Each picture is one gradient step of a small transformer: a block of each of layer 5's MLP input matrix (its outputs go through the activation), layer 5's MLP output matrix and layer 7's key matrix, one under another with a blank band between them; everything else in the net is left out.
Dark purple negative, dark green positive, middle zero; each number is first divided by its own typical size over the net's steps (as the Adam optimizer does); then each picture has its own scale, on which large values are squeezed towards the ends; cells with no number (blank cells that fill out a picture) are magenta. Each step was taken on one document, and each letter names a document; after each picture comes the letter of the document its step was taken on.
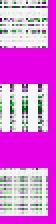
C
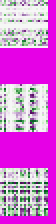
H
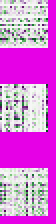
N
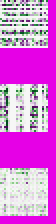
H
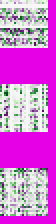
H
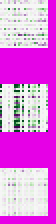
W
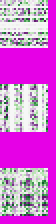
H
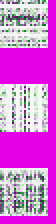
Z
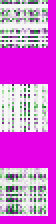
Z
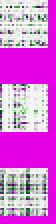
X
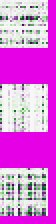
X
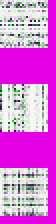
X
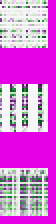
C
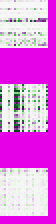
W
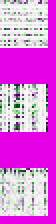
W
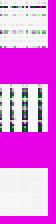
C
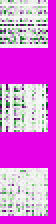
N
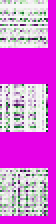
N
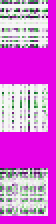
Z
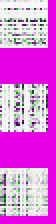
W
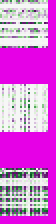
Z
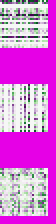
Z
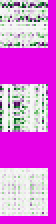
X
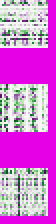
H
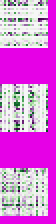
W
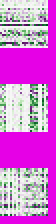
H
